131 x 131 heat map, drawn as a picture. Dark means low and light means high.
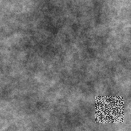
There are no regular stripes. The top middle is the ninth with the lowest average. No row or column stands out. An odd patch, rougher than its surroundings, sits in the bottom right. The bottom right is the roughest part.
